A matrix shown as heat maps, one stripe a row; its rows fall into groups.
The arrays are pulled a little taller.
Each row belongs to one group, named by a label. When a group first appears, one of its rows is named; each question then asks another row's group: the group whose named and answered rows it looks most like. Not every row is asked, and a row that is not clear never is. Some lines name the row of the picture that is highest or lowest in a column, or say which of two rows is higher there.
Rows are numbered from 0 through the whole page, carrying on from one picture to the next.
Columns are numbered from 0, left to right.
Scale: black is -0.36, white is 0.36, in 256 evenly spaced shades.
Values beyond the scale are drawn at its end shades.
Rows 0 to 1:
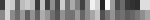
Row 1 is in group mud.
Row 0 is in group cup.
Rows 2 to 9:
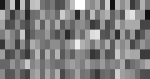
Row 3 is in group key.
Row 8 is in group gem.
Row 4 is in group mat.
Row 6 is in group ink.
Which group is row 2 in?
ink
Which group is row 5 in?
mud
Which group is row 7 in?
mat
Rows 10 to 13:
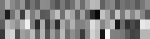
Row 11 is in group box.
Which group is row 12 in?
cup
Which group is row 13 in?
cup
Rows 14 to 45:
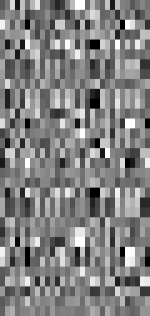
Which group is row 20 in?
mat
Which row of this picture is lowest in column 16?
29
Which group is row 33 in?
box
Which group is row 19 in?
ink
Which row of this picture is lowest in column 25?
30
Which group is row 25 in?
ink
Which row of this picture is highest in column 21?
29
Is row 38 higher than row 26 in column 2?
Yes
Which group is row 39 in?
key
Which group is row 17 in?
cup
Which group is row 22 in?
mud
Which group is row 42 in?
cup
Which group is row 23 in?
box
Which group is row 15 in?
mud
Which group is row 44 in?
gem
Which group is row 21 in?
mat
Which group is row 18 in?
box
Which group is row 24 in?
box
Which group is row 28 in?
box
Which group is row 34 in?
mat
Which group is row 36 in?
cup
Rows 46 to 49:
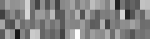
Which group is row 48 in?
mat
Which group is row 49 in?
ink
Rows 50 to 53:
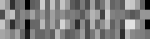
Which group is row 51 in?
cup
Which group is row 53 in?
key
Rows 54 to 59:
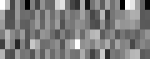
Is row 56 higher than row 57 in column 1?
No
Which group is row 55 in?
mat
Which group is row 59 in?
mat
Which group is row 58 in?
ink
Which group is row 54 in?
key
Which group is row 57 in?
mud
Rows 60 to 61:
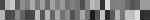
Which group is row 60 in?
cup
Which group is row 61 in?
mat
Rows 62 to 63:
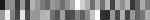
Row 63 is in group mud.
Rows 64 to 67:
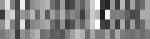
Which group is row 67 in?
ink
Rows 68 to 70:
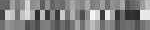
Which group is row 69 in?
cup
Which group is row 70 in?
mud
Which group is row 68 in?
gem
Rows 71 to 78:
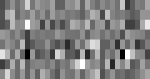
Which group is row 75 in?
mud
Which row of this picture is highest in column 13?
71
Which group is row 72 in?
cup
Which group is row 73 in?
gem
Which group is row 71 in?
gem
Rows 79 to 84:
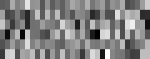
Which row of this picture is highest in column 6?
84
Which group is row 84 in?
cup
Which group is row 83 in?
gem
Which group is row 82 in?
box
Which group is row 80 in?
mat
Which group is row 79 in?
gem
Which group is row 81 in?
key
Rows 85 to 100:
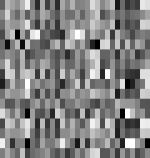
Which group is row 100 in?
mud
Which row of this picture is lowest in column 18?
89
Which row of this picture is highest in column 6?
88
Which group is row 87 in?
cup
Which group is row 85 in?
cup
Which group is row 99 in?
key
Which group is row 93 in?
gem
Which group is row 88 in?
ink
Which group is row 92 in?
cup
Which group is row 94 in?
cup
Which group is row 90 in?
mud
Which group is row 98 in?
cup
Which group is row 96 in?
key
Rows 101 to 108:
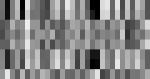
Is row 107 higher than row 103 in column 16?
Yes
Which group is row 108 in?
mud
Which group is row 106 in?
box
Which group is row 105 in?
gem
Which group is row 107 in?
box
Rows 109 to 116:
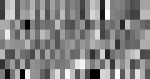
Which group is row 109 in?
cup
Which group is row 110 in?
cup
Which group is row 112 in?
mud
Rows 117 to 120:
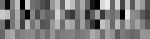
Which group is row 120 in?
cup
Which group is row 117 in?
box
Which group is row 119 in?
box
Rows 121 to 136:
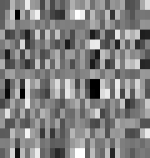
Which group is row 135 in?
ink
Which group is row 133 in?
mat
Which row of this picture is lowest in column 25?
131
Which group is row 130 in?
box
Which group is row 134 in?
gem
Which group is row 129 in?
box
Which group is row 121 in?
gem
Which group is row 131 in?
gem
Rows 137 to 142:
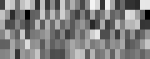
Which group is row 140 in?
mud
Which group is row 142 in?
ink
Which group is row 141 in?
gem
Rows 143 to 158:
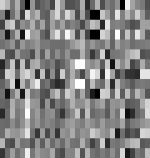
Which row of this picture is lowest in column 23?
156
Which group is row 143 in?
key
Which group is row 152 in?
box
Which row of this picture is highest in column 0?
143
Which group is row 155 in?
gem
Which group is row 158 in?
gem
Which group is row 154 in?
gem
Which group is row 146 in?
box
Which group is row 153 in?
gem
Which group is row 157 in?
mat
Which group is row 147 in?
ink
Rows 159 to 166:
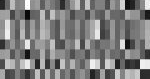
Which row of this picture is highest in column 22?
165
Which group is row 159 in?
gem
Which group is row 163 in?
gem
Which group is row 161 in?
mud
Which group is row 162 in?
mud
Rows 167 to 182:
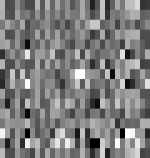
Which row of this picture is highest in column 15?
174
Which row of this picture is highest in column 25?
180
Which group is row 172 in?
gem
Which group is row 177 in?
box
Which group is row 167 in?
mat
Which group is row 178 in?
key
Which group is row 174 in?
ink
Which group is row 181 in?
box
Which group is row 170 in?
mat
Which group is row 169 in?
mud
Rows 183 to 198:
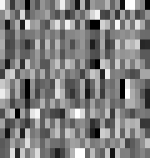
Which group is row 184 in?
mud
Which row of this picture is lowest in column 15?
183
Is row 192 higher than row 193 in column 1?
Yes
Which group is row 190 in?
cup
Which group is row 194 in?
ink
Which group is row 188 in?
mat
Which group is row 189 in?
box
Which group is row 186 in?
mat
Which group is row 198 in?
ink
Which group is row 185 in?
box
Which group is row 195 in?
mat
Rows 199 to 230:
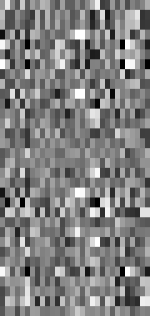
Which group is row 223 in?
mud
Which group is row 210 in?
mud
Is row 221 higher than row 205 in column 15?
Yes
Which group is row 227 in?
cup
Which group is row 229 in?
cup
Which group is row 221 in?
mat
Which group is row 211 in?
mud
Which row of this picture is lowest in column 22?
208
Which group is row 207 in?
mat
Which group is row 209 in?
box
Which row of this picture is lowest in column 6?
200
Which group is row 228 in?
gem
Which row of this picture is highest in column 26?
205
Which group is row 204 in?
box
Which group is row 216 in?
mud
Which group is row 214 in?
gem
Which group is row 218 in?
ink
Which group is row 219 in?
box
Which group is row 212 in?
mat
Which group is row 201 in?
mat
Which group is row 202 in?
ink
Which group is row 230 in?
ink
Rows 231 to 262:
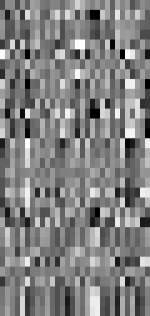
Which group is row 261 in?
mud
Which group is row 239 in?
key
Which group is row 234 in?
mat
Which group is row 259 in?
gem
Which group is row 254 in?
mud
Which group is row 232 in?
box
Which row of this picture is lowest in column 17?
236
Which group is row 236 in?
key
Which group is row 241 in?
mat
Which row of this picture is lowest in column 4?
242
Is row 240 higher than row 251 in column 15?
No
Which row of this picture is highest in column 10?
259
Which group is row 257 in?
cup
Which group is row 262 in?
mud
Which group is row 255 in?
mud
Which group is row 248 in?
cup
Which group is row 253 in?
mat
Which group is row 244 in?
key
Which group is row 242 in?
box
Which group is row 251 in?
gem
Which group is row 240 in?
key
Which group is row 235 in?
ink
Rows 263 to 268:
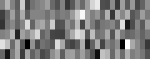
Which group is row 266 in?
ink
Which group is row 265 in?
gem
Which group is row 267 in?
key
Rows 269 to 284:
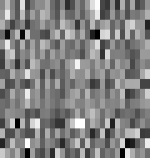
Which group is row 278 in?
gem
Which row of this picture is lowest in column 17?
284
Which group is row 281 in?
ink
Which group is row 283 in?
gem
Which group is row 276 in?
gem
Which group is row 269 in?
mud
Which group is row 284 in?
key
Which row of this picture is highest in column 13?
272
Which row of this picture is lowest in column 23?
269
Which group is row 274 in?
cup
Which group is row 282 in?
mat
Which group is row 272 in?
box
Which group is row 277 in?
mat
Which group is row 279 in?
gem
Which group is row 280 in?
mud
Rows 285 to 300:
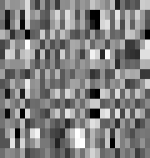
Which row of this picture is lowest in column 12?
298
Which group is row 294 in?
box
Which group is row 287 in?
box
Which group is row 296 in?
box
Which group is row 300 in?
mud
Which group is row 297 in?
mud
